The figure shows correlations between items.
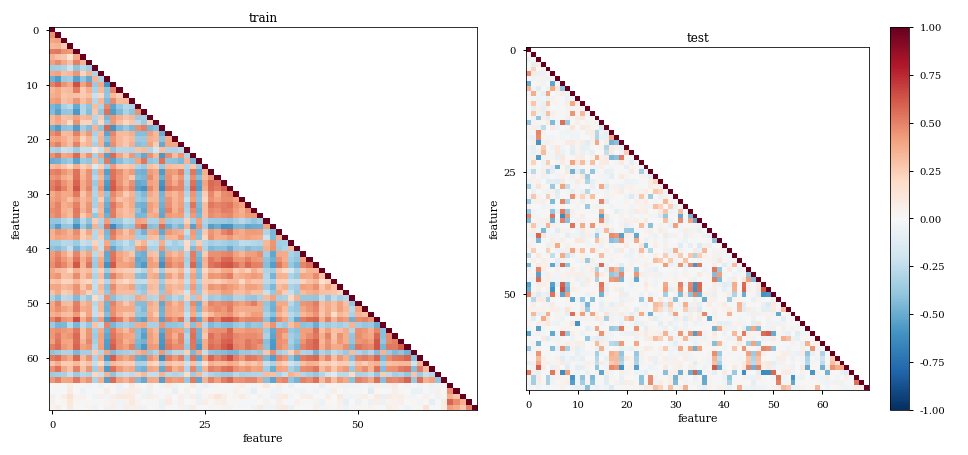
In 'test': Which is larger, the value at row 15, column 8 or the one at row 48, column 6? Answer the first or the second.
the second
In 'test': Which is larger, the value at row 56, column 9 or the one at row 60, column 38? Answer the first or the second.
the first
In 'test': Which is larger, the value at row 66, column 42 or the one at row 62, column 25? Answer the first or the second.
the second
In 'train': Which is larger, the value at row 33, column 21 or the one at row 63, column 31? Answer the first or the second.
the first
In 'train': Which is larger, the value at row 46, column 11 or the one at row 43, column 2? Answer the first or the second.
the second
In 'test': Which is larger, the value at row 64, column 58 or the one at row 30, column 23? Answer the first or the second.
the second
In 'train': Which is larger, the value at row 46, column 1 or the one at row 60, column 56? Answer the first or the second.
the second
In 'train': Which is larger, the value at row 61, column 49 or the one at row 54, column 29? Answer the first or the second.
the first
